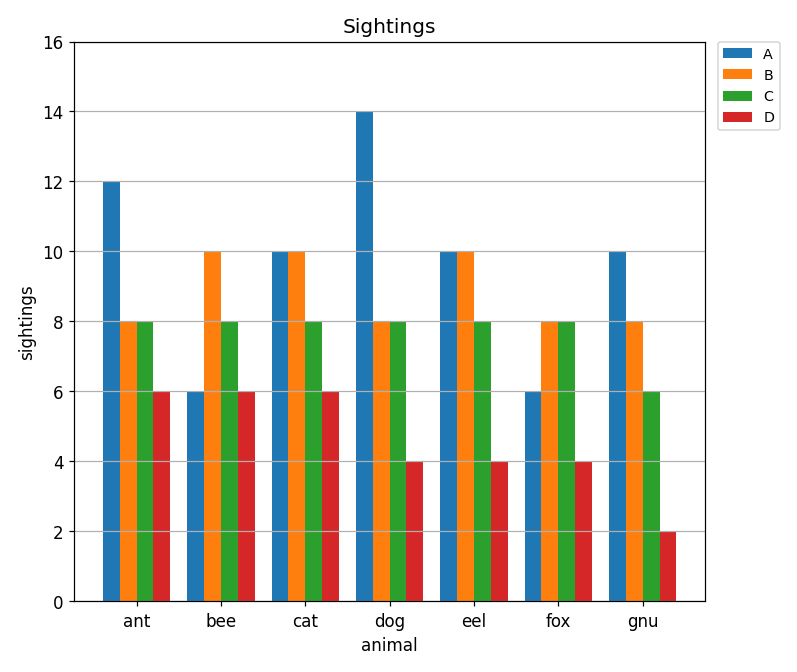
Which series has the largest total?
A
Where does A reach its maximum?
dog
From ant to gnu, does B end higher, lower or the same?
the same
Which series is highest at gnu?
A
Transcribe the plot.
Title: Sightings
x-axis: animal, ticks ant bee cat dog eel fox gnu
y-axis: sightings, ticks 0 2 4 6 8 10 12 14 16
Legend: A, B, C, D
Values:
A: 12 6 10 14 10 6 10
B: 8 10 10 8 10 8 8
C: 8 8 8 8 8 8 6
D: 6 6 6 4 4 4 2
